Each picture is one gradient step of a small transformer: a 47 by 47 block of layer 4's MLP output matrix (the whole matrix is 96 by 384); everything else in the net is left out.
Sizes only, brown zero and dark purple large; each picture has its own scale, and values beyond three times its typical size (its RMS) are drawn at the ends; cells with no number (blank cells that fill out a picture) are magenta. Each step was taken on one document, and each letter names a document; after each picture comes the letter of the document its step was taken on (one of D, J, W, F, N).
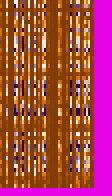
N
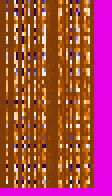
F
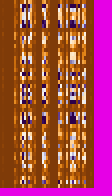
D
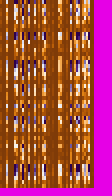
N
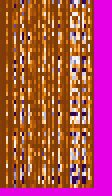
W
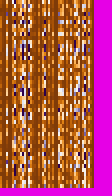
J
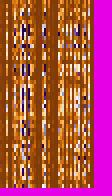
J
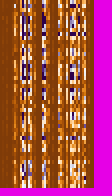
D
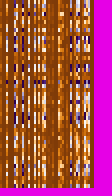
N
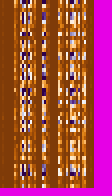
D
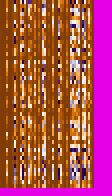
W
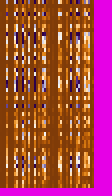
N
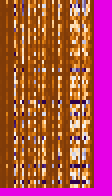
W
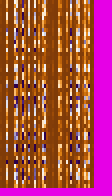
N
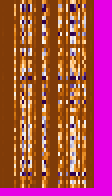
D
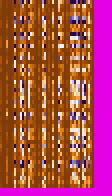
W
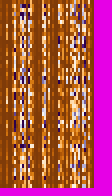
J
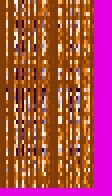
F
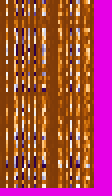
F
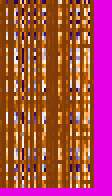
N
